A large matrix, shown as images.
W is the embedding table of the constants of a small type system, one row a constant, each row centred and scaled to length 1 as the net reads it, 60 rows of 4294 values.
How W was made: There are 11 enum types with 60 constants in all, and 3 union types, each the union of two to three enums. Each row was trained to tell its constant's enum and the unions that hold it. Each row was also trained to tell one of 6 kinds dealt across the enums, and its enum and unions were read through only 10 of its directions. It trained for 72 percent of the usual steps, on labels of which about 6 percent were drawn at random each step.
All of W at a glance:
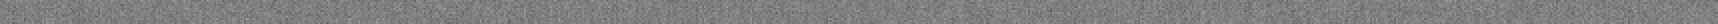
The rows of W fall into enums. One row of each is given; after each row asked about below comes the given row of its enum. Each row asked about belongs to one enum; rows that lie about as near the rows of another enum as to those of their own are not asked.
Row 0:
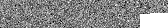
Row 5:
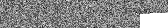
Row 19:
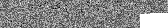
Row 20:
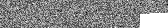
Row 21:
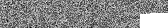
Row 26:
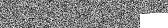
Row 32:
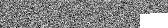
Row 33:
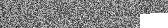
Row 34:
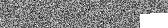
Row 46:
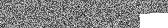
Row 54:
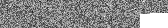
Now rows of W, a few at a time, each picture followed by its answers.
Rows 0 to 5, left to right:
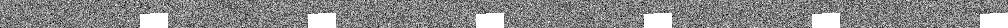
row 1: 33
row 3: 5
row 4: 34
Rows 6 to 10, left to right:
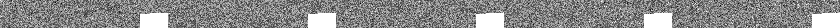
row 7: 21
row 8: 5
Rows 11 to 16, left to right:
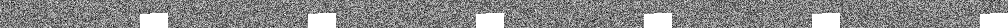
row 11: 33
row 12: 46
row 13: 19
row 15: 46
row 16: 33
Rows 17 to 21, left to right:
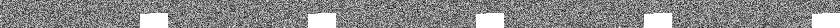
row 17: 46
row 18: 26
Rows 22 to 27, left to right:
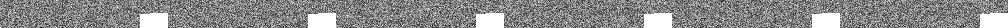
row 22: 5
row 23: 33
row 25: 32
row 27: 32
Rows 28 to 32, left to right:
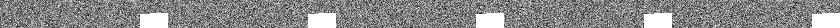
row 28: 32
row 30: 20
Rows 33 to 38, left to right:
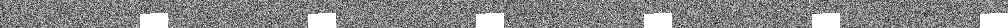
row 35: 5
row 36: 26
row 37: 34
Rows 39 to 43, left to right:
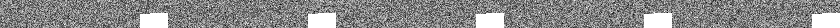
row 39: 21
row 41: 0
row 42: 5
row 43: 32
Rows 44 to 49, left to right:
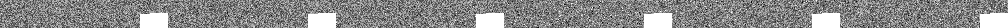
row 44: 21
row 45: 46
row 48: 54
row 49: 34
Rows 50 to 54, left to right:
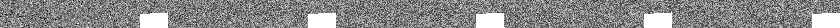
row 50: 34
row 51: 32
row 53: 21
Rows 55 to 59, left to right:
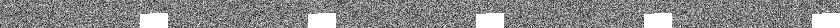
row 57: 54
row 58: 46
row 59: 34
